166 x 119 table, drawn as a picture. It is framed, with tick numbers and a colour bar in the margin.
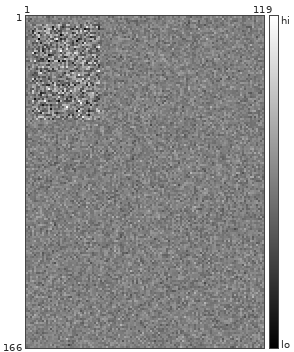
In the top left lies a patch that is rougher than the rest. The top left is the roughest part. A few values lie far out on both sides of the bulk. Fine speckle covers the field. There is no overall slope.
